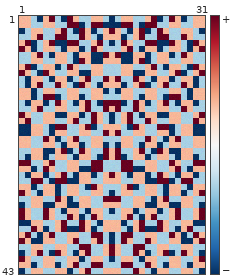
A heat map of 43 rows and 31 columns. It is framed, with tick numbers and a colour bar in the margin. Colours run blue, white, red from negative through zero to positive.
Overall the values sit about 50% of the way up the scale. There is no seam. The left and right halves mirror each other. No overall slope runs across the table. The field is checkered.
